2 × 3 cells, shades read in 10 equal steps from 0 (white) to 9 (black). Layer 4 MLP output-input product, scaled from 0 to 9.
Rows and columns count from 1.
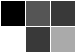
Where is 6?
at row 1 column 2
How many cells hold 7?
2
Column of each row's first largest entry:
1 2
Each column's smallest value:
0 6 3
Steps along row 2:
up down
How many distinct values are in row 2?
3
